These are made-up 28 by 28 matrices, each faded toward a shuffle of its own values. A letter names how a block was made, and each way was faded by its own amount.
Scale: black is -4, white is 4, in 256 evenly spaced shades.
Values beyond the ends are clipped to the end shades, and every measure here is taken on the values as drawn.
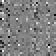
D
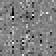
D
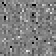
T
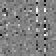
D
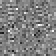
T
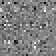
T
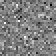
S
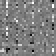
D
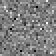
S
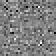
T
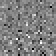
T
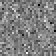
S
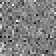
T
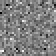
S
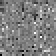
D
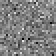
S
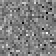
S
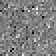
S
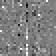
D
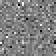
T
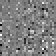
D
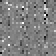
D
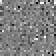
T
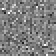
S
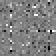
D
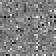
T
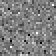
S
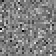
S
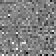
T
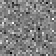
S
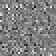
T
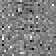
T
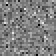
S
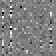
D
